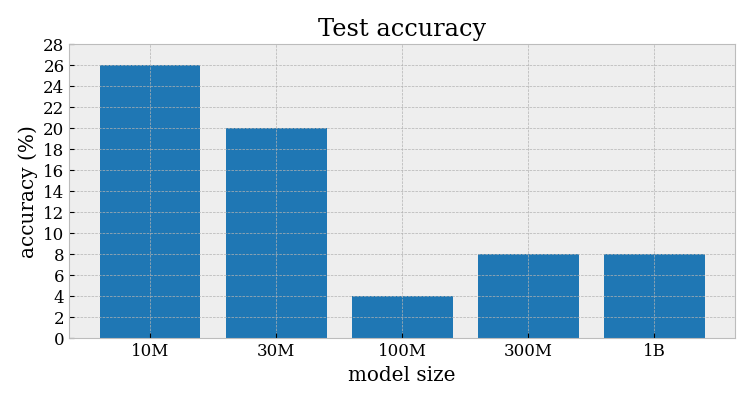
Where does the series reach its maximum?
10M
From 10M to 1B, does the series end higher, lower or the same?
lower
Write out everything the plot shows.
Title: Test accuracy
x-axis: model size, ticks 10M 30M 100M 300M 1B
y-axis: accuracy (%), ticks 0 2 4 6 8 10 12 14 16 18 20 22 24 26 28
Values:
26 20 4 8 8
